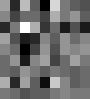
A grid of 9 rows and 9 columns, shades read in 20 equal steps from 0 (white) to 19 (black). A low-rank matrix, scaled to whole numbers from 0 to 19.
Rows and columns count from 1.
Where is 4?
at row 8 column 6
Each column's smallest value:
6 8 0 6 7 3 8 7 8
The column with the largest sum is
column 5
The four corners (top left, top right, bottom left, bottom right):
7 13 10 10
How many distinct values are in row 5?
6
